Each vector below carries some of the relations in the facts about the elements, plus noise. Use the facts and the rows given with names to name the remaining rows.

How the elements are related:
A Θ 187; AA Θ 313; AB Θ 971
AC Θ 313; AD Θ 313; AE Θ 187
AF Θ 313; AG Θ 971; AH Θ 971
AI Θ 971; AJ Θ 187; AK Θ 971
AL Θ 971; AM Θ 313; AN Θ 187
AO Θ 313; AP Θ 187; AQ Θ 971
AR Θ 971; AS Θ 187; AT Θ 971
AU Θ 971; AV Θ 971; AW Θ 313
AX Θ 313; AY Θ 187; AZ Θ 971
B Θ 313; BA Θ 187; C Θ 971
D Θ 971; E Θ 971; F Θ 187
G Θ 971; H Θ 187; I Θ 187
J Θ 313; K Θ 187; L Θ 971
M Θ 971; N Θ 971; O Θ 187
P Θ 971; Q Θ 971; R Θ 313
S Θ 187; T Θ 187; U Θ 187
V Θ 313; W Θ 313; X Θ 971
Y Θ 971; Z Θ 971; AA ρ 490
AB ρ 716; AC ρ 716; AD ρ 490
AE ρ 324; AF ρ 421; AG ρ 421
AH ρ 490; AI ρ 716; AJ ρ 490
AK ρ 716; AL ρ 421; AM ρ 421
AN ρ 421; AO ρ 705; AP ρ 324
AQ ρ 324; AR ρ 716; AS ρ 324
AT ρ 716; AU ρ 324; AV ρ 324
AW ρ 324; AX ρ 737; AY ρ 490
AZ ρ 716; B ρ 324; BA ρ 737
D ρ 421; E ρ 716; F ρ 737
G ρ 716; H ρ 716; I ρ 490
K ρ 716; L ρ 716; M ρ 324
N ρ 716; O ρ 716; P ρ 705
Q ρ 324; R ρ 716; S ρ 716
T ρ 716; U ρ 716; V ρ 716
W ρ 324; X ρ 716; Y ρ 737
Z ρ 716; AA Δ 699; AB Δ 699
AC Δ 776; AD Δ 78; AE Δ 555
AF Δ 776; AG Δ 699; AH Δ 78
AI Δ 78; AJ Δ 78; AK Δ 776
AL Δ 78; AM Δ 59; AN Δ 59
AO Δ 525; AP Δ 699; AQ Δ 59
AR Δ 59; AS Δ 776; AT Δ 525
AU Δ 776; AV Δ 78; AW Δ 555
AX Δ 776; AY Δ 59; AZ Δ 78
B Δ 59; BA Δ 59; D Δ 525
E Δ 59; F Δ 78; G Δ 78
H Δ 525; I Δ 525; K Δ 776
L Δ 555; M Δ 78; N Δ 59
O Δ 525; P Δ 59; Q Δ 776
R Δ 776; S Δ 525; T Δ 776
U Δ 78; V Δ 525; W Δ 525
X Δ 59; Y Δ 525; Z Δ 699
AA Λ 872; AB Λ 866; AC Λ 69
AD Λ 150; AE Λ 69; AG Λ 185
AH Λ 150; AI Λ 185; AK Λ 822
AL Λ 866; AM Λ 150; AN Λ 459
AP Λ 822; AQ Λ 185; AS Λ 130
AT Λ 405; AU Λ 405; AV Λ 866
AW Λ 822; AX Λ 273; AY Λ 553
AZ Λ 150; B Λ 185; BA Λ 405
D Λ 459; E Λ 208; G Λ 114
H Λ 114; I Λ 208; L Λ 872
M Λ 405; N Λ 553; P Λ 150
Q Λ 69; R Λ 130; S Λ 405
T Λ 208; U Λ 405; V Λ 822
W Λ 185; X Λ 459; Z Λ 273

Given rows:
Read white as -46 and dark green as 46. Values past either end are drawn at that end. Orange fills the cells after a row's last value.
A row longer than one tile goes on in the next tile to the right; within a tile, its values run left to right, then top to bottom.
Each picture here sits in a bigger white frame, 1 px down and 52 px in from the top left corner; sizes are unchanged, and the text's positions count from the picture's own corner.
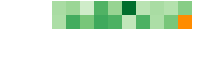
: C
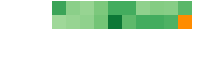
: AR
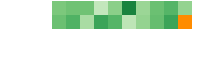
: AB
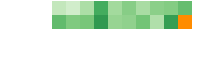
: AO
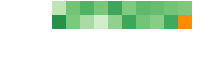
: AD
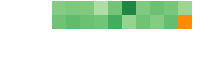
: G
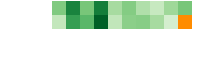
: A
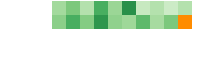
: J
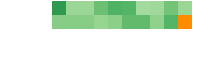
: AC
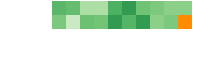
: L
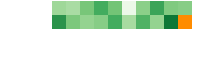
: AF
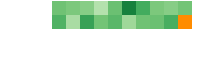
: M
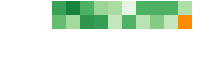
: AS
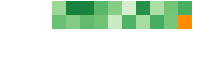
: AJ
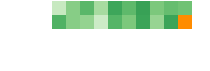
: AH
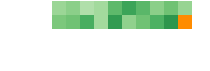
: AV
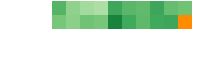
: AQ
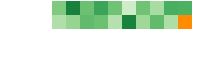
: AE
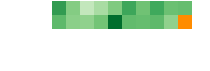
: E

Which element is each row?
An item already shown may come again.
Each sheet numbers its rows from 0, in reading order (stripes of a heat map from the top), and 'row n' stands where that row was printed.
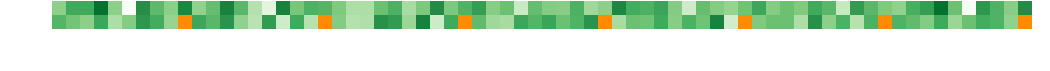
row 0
AN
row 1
I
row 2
P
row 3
B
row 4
BA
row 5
AK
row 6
AN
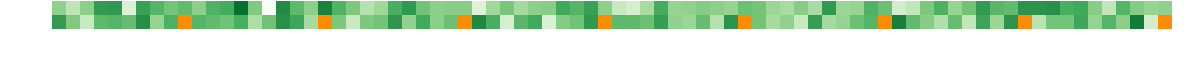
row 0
AM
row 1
AN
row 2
L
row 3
AG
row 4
AO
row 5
Y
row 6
D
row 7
BA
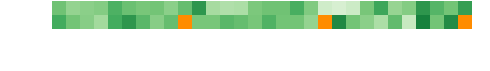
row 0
AW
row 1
R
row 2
D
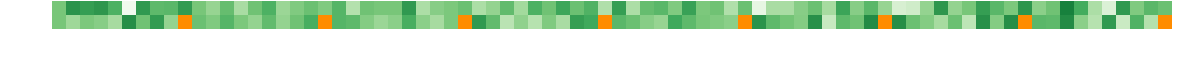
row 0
AY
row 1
W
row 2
V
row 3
AA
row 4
AX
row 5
AL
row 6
D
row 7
I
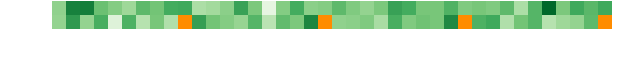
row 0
AP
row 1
AF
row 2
Q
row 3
Z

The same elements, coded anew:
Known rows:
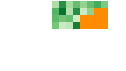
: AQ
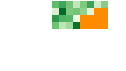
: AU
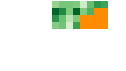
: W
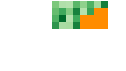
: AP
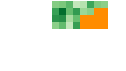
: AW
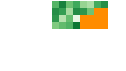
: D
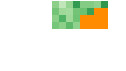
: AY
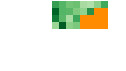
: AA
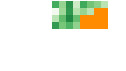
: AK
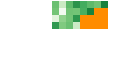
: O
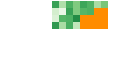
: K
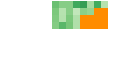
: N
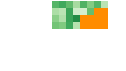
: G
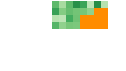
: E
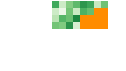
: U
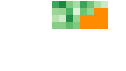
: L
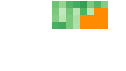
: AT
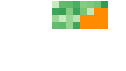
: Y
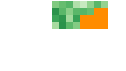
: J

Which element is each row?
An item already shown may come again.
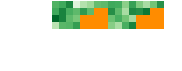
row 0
AF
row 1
AN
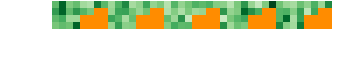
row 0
AG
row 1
AX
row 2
P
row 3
I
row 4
AP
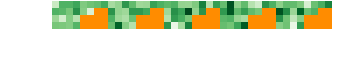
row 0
Y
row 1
AO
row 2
AS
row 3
AG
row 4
W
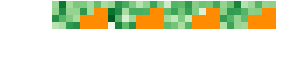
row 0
AL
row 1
AM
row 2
Y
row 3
AX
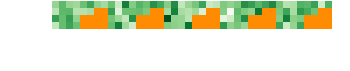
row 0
AH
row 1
V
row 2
M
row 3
H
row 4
AE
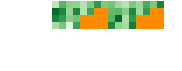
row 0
B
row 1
AP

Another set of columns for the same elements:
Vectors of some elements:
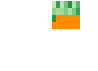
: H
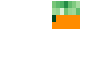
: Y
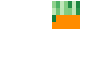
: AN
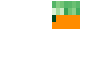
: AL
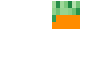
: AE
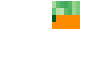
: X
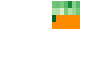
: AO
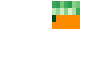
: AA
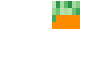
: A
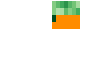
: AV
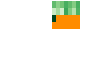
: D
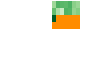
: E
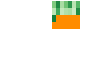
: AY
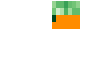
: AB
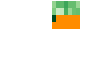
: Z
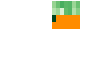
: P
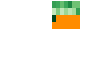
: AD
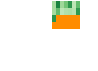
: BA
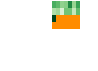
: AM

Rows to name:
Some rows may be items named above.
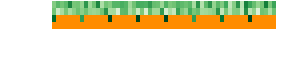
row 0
V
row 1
AE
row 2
P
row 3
AH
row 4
AL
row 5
AS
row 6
AN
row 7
AF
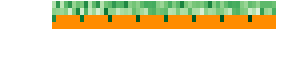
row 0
AP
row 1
I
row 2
AX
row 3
L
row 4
W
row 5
AO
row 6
L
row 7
AG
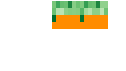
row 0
AC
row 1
B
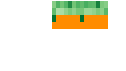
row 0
R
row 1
AW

